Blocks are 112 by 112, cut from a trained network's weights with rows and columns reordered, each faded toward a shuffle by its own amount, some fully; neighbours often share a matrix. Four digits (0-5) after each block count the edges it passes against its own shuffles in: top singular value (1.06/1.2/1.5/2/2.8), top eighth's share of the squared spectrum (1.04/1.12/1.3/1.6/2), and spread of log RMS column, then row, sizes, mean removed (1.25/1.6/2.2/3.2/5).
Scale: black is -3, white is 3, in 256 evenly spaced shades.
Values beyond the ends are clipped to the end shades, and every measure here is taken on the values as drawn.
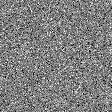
0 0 0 0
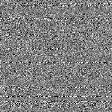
3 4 1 4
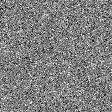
0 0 0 0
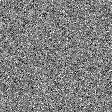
0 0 0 0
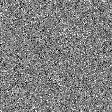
2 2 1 0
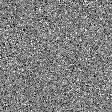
0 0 0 0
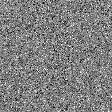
1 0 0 0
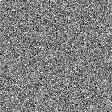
0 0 0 0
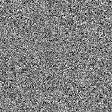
3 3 1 2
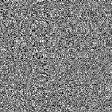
3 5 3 3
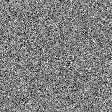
1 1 0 0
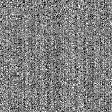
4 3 1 3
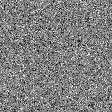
1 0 0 0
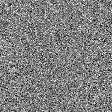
2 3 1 1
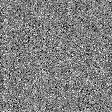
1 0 0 0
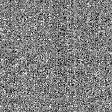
2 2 0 2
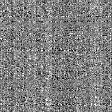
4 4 1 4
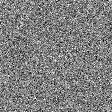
1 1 0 0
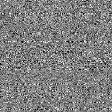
3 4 1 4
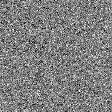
1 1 0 1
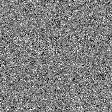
1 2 0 2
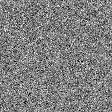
1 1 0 0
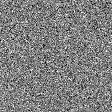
1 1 0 0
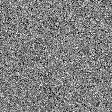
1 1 0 0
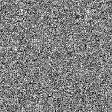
2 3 1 1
